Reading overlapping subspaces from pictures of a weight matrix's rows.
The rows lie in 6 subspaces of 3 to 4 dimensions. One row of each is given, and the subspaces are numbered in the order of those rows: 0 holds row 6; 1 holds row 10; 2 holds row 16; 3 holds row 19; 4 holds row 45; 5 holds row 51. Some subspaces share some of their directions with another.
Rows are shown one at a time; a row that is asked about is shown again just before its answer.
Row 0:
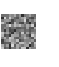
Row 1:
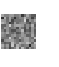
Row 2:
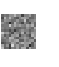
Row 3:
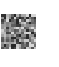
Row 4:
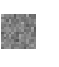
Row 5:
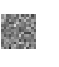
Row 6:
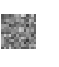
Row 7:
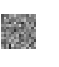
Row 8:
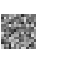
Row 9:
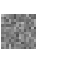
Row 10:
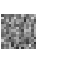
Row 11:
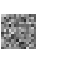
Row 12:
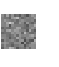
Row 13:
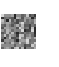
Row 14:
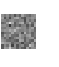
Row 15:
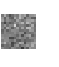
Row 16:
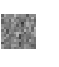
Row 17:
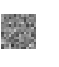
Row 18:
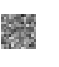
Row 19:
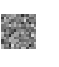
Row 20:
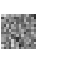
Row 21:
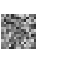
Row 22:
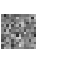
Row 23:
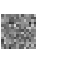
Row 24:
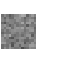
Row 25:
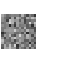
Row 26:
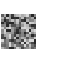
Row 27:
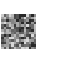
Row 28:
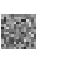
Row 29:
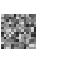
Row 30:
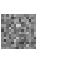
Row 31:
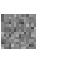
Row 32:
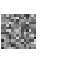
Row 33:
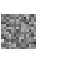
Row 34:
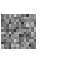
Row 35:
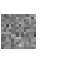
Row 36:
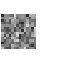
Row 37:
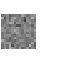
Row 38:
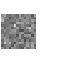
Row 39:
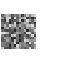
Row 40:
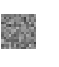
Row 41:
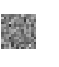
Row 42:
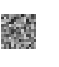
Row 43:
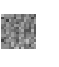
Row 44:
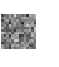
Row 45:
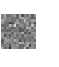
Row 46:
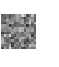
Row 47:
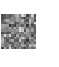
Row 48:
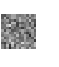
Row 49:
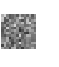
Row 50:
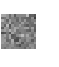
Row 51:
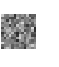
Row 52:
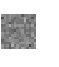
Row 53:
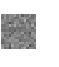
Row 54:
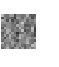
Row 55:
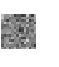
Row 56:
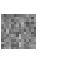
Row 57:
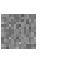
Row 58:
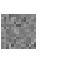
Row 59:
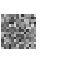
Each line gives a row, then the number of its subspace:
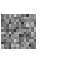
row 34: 2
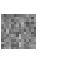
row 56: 2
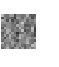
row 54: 5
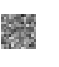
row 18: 0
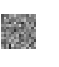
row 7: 5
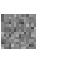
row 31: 1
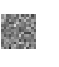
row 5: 4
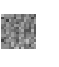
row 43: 1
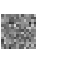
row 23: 4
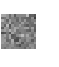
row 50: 2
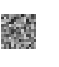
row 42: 1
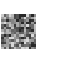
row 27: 0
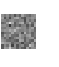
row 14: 3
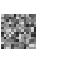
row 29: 5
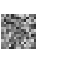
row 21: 3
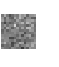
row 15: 0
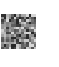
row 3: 4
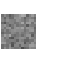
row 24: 0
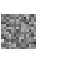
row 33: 3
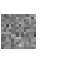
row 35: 2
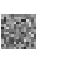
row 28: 4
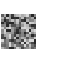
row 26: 3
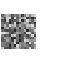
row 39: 4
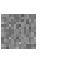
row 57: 5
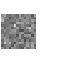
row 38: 4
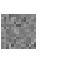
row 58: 5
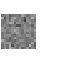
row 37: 5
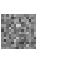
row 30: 5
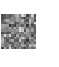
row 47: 0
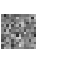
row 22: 2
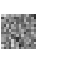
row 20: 2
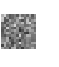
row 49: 4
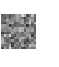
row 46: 0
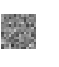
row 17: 1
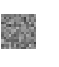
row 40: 3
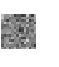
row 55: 0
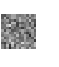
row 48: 5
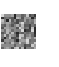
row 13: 1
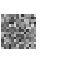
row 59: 4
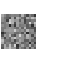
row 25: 4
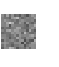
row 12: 3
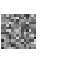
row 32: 3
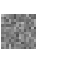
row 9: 5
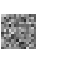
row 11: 2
